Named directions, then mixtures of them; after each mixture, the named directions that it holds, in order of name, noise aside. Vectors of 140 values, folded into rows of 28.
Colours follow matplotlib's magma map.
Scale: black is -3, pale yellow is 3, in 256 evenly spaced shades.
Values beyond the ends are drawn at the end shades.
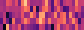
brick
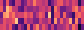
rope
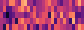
brick, rope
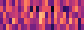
brick, rope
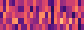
brick, rope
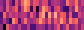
brick, rope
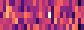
rope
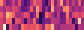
brick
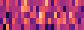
brick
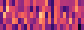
brick, rope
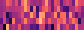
brick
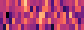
brick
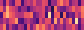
rope
